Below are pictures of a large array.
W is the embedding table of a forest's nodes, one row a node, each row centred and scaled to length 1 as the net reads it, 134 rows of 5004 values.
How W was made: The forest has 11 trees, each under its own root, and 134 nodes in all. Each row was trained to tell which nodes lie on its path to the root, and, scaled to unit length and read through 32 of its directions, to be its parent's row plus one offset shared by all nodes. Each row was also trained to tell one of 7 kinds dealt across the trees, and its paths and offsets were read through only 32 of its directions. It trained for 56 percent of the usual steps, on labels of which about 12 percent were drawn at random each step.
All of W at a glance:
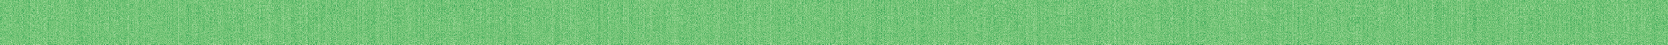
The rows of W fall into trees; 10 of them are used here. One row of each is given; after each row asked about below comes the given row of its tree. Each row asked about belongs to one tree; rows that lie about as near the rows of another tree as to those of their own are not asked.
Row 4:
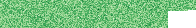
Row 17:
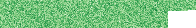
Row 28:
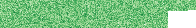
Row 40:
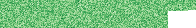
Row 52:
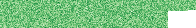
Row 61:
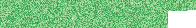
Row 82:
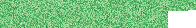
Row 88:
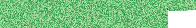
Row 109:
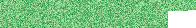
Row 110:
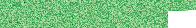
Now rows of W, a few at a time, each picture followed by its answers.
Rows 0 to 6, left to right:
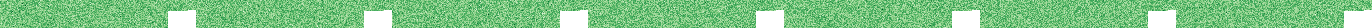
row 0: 61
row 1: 4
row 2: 4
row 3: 61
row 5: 52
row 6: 28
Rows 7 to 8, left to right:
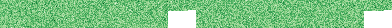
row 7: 52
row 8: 52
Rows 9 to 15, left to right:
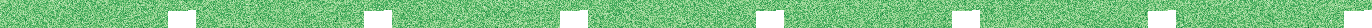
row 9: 109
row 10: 110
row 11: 52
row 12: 61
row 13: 82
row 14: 40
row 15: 28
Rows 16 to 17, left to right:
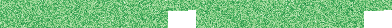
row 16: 28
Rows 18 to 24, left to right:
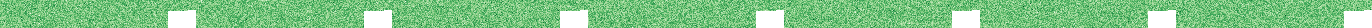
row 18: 52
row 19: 109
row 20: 40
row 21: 82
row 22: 52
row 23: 110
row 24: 28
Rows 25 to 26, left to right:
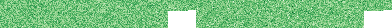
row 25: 40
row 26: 52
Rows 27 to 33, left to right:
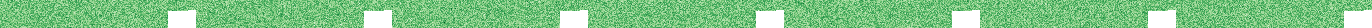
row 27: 28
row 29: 52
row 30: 28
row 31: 17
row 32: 52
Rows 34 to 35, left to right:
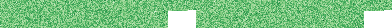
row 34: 4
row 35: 82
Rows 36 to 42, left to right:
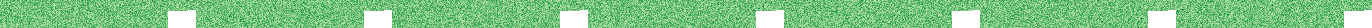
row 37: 17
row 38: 40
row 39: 40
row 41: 28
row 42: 17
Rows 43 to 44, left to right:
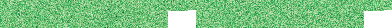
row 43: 110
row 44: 28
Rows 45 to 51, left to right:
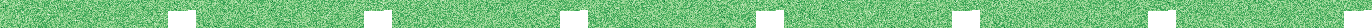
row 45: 109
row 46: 109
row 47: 61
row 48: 28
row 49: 110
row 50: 82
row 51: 52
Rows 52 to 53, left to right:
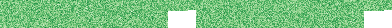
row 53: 40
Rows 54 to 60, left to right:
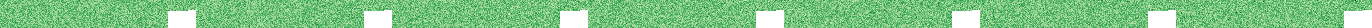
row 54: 40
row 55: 82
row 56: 28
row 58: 4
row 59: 82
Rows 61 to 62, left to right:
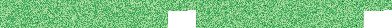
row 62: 40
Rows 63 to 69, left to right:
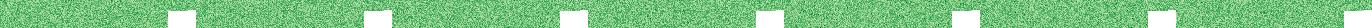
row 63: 110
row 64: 4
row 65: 82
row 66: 4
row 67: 110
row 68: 17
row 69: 4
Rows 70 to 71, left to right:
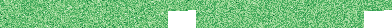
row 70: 61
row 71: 110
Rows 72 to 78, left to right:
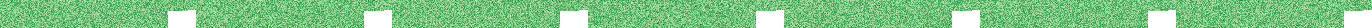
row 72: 17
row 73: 109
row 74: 52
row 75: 61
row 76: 82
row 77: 82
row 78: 110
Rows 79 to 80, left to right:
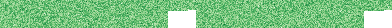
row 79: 109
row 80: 61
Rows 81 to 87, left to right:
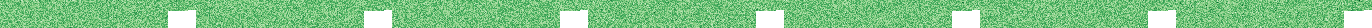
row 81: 110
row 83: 82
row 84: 28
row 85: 61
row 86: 61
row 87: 110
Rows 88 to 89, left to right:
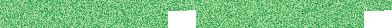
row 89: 82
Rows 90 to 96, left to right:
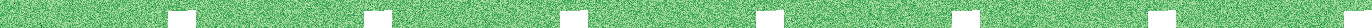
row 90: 110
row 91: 28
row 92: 40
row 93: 40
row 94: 28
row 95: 61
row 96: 109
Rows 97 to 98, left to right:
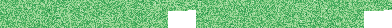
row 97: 88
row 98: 40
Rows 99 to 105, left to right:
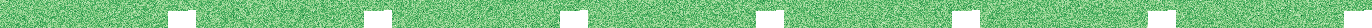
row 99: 109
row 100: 17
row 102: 28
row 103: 52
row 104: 88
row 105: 82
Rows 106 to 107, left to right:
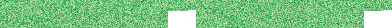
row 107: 110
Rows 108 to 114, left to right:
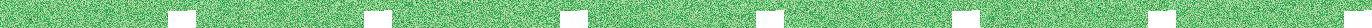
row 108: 17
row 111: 28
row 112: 17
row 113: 61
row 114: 17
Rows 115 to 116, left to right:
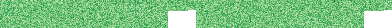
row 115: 40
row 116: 61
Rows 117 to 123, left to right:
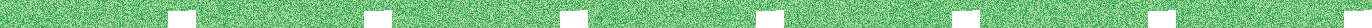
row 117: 28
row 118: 61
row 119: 40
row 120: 61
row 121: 82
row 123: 40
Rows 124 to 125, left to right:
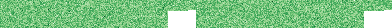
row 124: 40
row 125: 40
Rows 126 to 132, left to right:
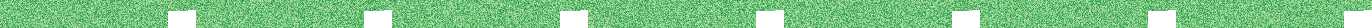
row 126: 52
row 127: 52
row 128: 82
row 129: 52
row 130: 110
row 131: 52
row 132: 61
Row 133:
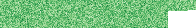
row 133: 61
